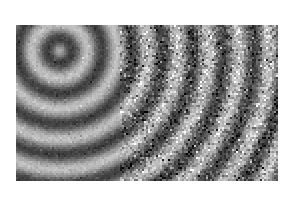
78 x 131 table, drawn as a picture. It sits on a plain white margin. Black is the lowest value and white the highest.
Seam: vertical, 40% of the way across, the left part calmer. Slope: none. Rings: centred on the top left.
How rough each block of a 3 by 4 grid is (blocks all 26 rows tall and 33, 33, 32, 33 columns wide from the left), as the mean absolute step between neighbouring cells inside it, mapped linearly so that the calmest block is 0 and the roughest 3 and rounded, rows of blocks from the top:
0 1 3 3 | 0 1 3 3 | 0 1 3 3
